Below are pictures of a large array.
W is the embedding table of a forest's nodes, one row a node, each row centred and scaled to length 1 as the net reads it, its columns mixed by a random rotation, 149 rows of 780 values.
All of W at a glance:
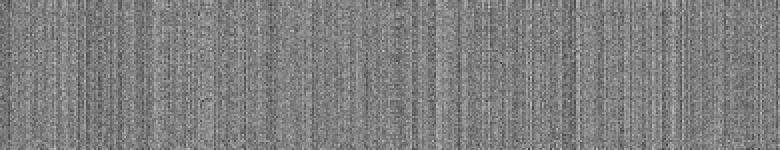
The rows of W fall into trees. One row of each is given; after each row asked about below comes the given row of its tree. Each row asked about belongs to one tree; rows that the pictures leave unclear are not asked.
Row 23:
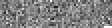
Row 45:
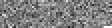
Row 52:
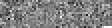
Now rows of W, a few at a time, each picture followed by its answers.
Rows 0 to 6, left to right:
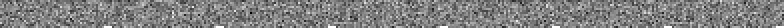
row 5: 52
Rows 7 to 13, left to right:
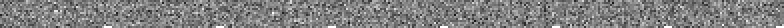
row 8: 52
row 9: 45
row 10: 23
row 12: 23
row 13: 45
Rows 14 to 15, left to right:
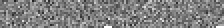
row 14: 23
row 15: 23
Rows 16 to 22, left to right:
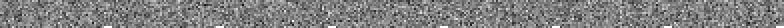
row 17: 45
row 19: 52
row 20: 23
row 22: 52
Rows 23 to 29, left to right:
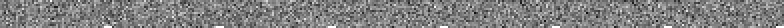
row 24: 52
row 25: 45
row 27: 52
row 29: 23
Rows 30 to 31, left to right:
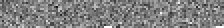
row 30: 23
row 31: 45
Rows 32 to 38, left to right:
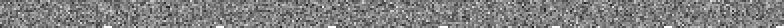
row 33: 23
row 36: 52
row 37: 23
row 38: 23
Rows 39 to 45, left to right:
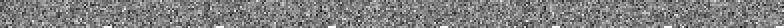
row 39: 45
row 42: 23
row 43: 52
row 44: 52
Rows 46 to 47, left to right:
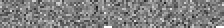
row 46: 52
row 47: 23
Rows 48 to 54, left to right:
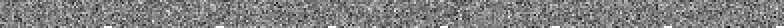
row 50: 23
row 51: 23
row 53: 52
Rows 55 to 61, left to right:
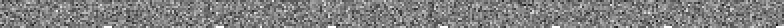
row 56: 52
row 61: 23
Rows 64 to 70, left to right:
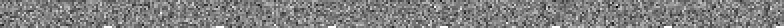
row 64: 52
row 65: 45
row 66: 45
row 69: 23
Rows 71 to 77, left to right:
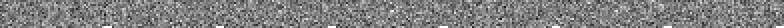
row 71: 45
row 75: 23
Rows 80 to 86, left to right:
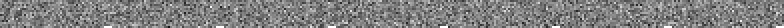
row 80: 52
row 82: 52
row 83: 45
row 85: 52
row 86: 52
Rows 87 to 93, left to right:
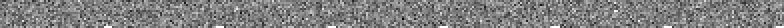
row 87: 23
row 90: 52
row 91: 45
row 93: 52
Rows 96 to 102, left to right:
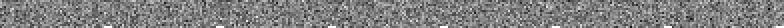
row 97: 23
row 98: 23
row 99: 45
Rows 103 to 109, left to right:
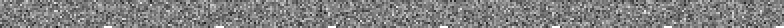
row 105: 52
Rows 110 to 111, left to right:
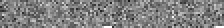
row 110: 45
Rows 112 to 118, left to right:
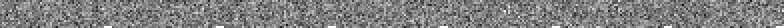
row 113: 52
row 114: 52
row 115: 45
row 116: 52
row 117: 23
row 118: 45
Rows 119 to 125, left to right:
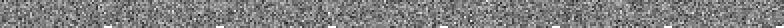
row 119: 52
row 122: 52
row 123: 23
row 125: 45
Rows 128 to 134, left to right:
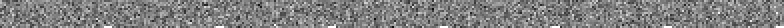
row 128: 52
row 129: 45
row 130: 45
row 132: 45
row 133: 52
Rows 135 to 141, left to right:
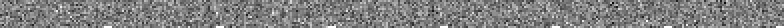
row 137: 45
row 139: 52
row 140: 23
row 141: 23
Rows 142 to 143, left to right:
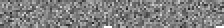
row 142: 52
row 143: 45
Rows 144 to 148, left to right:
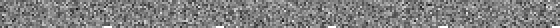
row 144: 45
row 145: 45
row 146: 52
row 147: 45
